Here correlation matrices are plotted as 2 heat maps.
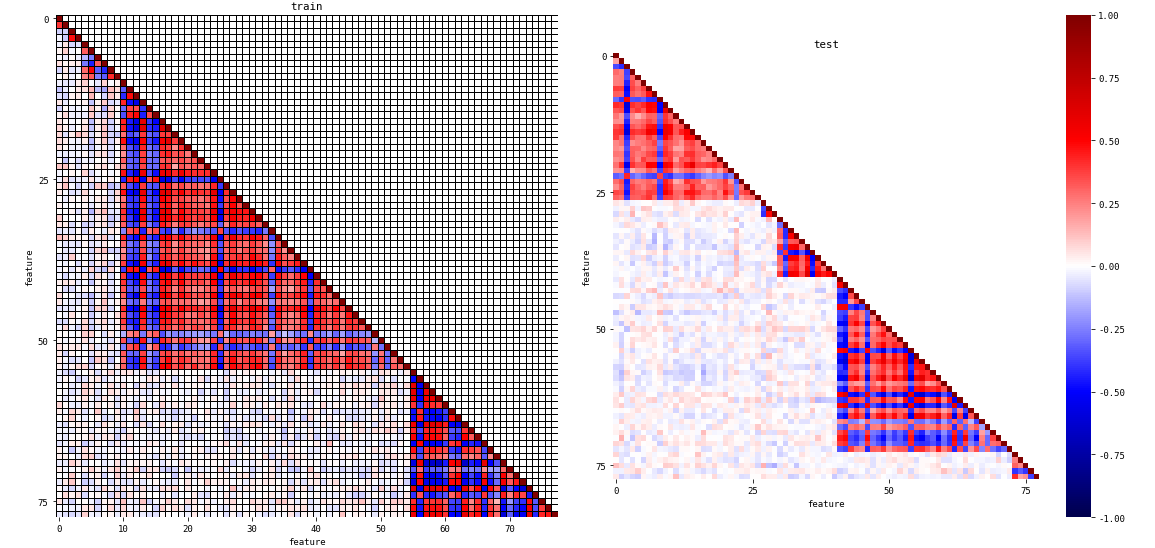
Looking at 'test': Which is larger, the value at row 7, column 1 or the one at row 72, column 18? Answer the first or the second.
the first
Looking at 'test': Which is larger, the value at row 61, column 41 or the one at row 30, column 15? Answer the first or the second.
the second
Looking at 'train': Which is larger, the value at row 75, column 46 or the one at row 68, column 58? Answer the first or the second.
the second
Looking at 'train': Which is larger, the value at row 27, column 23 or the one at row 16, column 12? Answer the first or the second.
the first
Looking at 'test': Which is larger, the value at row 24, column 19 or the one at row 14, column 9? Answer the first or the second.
the second
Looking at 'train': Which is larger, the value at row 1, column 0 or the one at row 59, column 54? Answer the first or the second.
the first
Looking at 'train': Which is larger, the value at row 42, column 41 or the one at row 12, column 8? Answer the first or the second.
the first
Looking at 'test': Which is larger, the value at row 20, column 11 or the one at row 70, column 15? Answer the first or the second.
the first
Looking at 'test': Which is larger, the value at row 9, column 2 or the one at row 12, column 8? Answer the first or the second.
the second
